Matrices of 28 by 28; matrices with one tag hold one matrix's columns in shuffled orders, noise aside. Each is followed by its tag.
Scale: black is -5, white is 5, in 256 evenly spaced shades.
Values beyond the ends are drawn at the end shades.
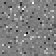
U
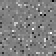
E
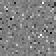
U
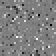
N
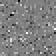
E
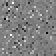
U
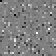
E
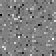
N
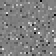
E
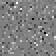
U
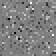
U
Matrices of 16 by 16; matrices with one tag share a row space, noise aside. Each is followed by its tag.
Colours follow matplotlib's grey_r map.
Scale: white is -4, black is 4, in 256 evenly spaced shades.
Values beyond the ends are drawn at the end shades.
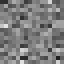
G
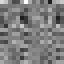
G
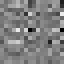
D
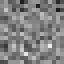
G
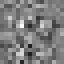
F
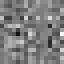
D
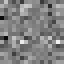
G
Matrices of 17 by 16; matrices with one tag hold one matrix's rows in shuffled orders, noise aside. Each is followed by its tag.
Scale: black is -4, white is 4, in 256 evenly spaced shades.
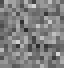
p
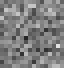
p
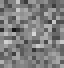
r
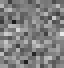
r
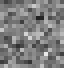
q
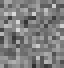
r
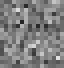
p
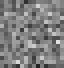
p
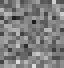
r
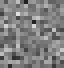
r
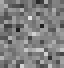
q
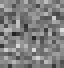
r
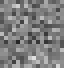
p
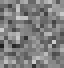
r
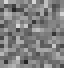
r
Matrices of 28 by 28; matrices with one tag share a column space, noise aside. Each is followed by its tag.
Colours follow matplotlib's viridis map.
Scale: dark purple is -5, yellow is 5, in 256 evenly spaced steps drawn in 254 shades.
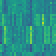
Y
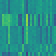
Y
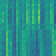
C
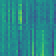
C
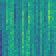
C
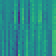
C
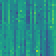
C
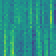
C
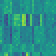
Y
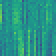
C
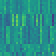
Y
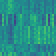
Y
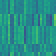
Y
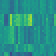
Y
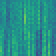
C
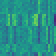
Y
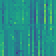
C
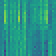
C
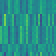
Y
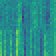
C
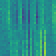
C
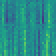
C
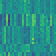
Y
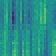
C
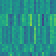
Y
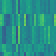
Y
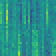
C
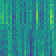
C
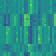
Y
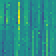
C
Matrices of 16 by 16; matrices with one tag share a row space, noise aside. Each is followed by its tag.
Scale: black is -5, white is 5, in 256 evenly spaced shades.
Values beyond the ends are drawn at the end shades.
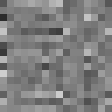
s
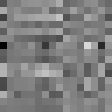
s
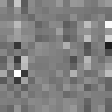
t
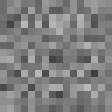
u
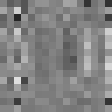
t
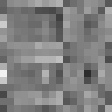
s
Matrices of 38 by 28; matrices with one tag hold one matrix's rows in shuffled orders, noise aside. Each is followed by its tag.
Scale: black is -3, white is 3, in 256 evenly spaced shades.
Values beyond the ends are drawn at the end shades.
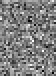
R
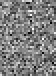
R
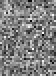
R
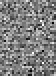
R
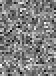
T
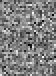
R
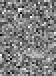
T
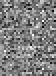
R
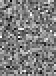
T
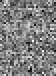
R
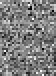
R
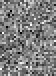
T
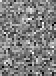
R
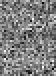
R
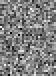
T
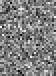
T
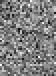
T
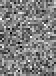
T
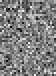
T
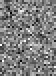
T
